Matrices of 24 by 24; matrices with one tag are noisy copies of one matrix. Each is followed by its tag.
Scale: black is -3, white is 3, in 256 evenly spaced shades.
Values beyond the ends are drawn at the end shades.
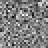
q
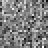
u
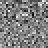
q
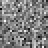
u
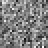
u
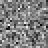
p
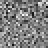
q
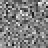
q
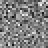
q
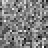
u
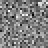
q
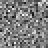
q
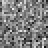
u
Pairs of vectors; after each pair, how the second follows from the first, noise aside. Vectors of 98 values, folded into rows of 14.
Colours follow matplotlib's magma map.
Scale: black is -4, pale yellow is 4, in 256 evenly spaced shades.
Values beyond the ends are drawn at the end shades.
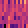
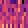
reversed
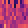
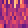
negated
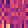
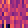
negated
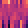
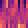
reversed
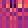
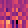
reversed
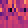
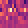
negated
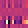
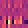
negated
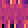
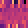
reversed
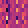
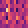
negated
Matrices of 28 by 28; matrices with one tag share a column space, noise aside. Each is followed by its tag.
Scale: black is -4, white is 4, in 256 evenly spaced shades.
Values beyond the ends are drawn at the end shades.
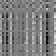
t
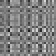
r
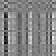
t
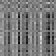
t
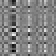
r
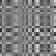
r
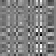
r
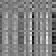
t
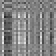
t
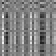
t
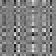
r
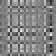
r
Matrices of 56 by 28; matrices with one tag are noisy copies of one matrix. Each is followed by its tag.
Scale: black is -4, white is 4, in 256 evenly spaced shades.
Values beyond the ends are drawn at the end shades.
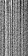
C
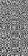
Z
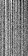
C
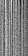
C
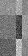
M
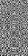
Z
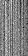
C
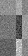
M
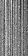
C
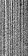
C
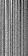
C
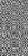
Z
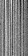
C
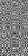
Z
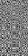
Z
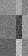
M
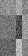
M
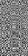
Z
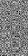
Z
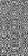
Z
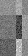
M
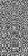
Z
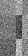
M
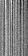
C
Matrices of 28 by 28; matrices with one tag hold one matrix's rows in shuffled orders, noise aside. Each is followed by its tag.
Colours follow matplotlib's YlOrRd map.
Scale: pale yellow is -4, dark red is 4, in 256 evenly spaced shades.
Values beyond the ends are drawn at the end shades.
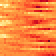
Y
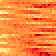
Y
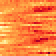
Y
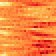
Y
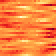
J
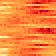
Y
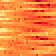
Y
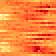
Y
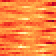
J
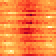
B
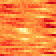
J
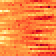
Y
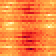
B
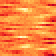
J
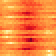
B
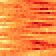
Y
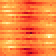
B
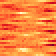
J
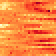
Y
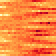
Y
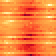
B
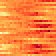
Y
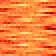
J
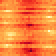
B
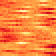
J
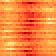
B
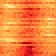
B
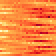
Y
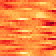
J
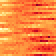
Y
